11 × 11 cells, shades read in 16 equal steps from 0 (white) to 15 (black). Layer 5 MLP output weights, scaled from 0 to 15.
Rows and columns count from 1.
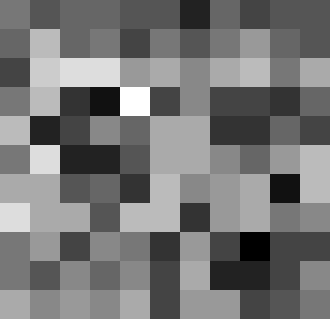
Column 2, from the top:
10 4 3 4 13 2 5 5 6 10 7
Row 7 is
5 5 10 9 12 4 7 6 5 14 4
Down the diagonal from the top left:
8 4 2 14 9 5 7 6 15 11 8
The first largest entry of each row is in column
7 5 1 4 2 3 10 7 9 8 6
